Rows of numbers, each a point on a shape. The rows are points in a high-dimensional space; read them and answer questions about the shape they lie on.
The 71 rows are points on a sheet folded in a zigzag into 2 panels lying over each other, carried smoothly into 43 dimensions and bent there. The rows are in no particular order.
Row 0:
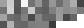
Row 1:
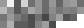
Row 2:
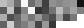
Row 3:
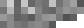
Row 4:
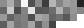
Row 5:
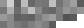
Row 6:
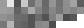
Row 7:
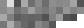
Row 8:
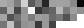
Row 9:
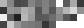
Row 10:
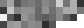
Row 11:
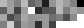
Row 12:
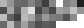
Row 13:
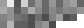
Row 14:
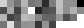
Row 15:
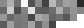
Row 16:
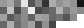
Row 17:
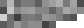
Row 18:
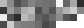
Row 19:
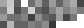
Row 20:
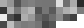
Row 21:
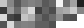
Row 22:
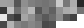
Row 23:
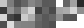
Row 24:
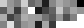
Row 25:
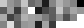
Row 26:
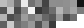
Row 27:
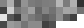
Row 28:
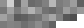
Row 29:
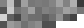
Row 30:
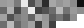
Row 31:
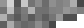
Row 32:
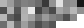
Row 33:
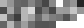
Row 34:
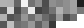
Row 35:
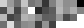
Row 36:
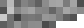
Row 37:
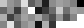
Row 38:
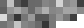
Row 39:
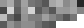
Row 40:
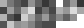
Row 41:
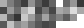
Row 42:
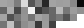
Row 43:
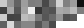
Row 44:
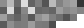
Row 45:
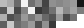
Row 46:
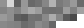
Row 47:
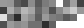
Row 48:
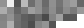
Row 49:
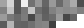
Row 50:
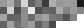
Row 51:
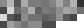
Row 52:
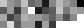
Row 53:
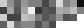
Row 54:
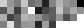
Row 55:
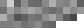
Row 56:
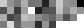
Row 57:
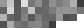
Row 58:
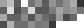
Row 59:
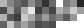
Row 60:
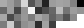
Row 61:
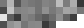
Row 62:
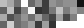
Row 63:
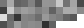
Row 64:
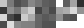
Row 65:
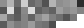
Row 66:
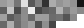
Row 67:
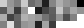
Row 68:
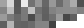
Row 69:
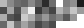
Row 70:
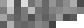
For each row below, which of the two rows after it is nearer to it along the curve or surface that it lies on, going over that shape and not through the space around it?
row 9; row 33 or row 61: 61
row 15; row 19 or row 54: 54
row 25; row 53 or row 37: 37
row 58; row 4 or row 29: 29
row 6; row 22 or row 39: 22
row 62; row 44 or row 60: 60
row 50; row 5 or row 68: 5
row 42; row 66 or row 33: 66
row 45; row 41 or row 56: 56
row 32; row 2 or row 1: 2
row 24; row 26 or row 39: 26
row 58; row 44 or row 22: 22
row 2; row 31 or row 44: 31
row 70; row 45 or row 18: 45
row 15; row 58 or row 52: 52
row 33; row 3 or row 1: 3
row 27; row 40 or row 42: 40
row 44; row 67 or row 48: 67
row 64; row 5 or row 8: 8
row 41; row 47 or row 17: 47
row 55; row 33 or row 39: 39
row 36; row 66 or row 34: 66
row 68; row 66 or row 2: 2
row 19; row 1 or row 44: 1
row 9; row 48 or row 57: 57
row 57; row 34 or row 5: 34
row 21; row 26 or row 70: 26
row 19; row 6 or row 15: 6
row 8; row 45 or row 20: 45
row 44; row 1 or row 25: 25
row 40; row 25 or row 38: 25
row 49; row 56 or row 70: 70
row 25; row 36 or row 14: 14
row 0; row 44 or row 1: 1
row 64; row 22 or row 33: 22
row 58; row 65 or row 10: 10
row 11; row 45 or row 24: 24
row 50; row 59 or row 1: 59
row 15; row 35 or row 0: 35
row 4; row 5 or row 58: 5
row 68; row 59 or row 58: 58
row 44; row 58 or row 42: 42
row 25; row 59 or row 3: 59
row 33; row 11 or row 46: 11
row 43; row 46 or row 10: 10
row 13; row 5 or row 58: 58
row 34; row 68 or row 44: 68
